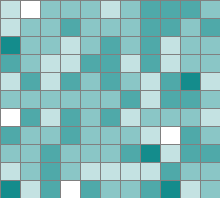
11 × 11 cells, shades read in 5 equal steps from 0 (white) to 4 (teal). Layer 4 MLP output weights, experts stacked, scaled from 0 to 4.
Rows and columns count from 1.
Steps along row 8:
down same up down same same down down up down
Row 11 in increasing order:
0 1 1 2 2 2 3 3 3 4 4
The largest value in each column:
4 3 3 3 3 3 3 4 4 4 3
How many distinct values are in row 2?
3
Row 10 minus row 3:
-3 0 1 1 -1 -2 -1 -2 2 0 0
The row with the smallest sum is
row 10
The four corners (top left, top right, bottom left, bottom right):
1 2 4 2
